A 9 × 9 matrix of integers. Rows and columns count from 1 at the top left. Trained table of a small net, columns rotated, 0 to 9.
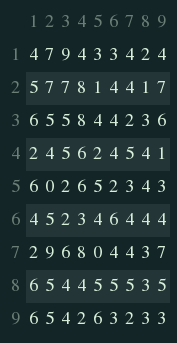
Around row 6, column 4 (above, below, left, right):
6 8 2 4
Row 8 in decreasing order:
6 5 5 5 5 5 4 4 3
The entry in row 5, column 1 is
6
